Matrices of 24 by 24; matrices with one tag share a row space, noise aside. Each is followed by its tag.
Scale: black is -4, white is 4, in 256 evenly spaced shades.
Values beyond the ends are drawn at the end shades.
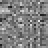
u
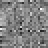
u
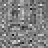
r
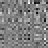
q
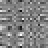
u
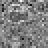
r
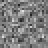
r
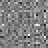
q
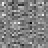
r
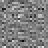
r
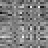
u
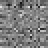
u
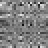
u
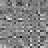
u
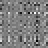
q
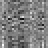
r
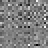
q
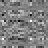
r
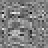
r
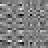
u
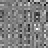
q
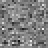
r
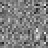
q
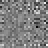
q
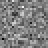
r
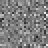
q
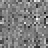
q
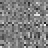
q
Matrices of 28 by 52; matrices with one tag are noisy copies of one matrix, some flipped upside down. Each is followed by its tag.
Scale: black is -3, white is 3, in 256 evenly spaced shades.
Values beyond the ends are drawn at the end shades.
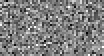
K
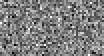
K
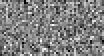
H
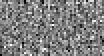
H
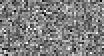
K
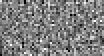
H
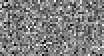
K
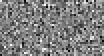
H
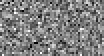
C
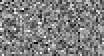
C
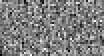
H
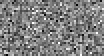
K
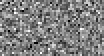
C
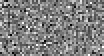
K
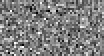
C
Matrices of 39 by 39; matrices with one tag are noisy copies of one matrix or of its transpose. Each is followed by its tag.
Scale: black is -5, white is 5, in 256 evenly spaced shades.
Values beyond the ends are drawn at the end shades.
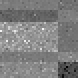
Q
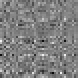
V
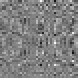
V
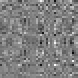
V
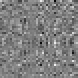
V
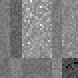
Q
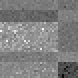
Q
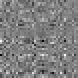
V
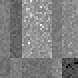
Q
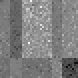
Q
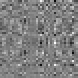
V
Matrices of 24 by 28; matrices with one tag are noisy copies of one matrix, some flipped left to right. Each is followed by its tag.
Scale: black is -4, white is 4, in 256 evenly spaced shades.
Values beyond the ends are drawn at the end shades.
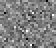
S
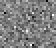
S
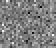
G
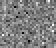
G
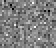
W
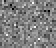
W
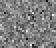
S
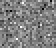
W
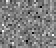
G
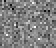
W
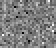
G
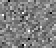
S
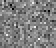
W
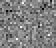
W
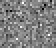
W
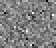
S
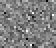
S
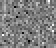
G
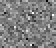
S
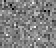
W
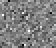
S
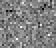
W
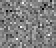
W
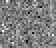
G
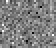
G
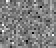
G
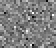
S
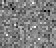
W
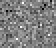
W
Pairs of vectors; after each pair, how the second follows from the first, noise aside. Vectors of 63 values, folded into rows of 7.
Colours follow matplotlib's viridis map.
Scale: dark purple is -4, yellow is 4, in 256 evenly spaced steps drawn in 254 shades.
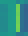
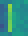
reversed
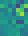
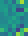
wrapped around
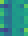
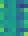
reversed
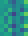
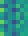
reversed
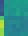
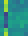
wrapped around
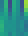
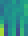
reversed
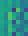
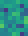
shuffled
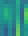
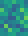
shuffled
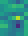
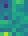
wrapped around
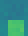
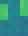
wrapped around
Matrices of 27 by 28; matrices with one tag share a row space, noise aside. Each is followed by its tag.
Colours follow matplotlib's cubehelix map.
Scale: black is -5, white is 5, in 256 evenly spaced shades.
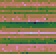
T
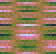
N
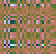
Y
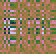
Y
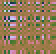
Y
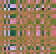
Y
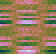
N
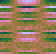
N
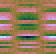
N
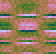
N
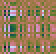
Y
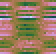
N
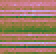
T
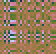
Y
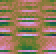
N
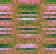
N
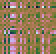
Y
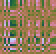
Y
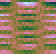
N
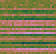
T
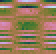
N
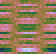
N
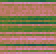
T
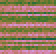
T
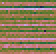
T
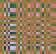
Y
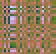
Y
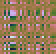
Y
